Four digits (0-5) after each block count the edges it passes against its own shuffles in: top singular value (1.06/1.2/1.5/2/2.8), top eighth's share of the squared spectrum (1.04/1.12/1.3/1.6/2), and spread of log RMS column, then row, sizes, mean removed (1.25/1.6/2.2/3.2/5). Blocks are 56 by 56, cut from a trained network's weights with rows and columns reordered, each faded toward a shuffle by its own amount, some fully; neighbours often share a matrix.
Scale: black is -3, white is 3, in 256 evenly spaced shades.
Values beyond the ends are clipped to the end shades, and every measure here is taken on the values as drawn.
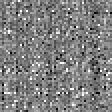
3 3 0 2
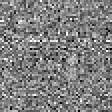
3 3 1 2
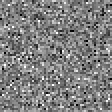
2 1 0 0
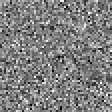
1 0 0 0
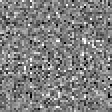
3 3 2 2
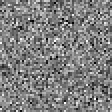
2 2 0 1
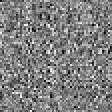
3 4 2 2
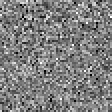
0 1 0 0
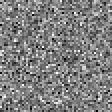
1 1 0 0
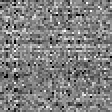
3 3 2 0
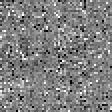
2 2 2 0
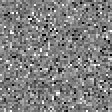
0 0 0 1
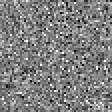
0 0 0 0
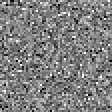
0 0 0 0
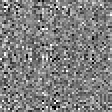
3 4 2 2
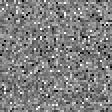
0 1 0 0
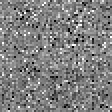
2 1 1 0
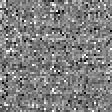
2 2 2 0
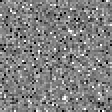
0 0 0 0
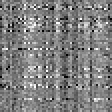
4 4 1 4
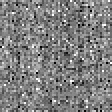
2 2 0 1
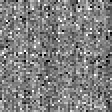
3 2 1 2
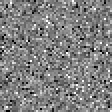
0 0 0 0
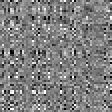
4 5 4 3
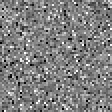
1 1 0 0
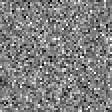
0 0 0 0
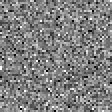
1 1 0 0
